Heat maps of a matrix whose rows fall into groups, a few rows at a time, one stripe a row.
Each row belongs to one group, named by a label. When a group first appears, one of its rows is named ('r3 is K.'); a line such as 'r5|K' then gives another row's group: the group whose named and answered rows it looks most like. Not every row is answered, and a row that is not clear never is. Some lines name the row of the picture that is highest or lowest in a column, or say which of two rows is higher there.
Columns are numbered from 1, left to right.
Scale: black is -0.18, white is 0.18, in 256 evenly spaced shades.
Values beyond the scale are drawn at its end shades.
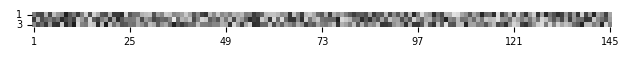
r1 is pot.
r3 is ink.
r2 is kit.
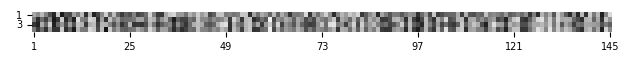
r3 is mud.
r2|ink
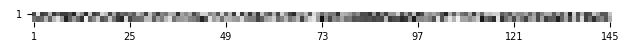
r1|kit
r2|pot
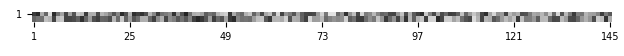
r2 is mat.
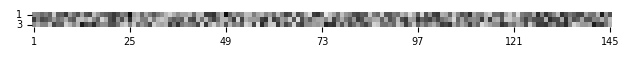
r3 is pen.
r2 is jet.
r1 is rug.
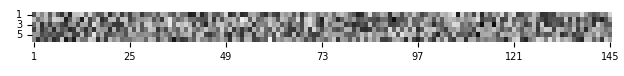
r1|jet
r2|pot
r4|kit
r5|rug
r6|ink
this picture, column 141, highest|4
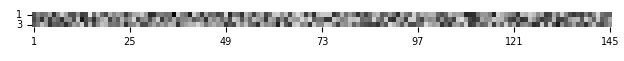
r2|pen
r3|kit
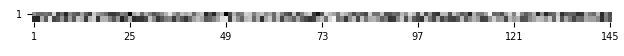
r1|rug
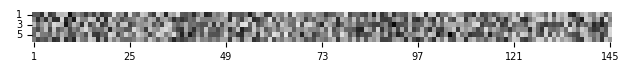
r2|ink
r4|jet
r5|mat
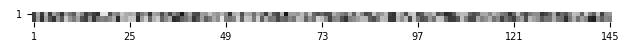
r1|pen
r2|pen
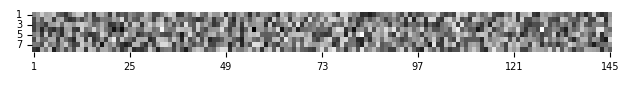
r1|kit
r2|mat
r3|jet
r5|pen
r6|mat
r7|jet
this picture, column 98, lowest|8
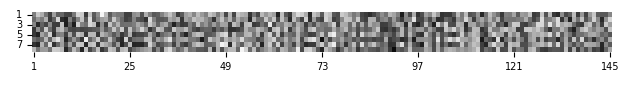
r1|kit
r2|kit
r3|ink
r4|mat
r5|mud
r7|mud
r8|pot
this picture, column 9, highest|4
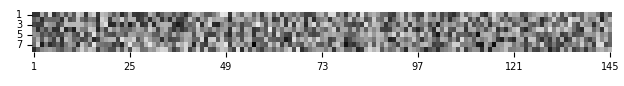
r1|mud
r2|pen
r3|jet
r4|ink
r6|pen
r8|jet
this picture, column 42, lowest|2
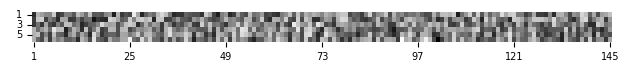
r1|jet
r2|mat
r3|pen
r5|rug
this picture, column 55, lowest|6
